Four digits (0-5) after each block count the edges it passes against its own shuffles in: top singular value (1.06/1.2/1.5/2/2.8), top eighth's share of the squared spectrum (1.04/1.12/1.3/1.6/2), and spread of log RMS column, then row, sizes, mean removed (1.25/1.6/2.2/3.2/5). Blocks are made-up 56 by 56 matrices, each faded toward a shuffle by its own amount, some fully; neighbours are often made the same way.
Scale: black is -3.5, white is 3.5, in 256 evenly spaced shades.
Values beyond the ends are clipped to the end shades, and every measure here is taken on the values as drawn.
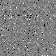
2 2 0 1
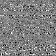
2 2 0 3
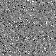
1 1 0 2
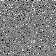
1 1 0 2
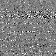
2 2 0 3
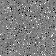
3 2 1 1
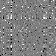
4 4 2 1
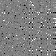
4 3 2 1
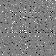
4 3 1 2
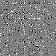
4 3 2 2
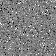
0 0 0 0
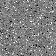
1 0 0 0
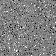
2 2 0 0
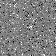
0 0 0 0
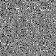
3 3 1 1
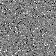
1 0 0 0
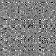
4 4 2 3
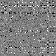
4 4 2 2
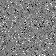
0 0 0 0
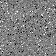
0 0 0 0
